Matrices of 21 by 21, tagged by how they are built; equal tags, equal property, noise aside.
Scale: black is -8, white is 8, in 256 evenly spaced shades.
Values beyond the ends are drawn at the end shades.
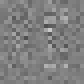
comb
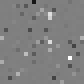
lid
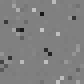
lid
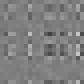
comb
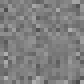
comb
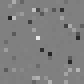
lid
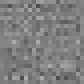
comb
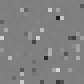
lid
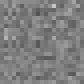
comb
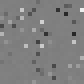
lid
